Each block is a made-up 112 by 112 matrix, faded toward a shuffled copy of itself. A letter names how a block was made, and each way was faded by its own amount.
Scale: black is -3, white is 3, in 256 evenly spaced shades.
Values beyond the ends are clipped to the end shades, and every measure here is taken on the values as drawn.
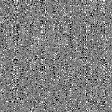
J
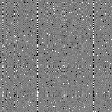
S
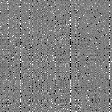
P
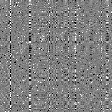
S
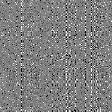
P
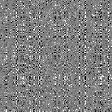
P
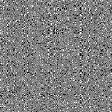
J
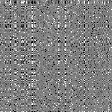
S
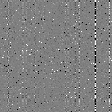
S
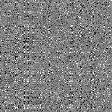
J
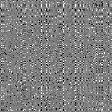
S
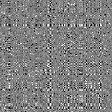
S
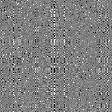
S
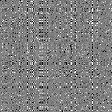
S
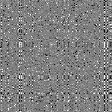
S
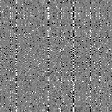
P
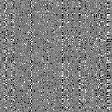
P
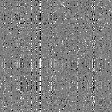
P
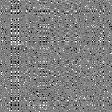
S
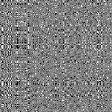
P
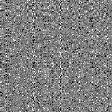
J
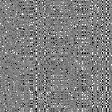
S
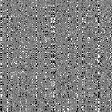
P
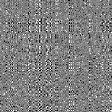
P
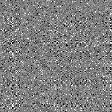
J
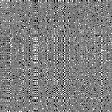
S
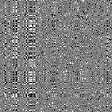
S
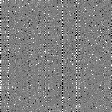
P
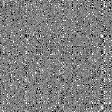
J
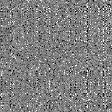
J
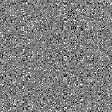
J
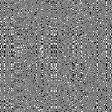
S
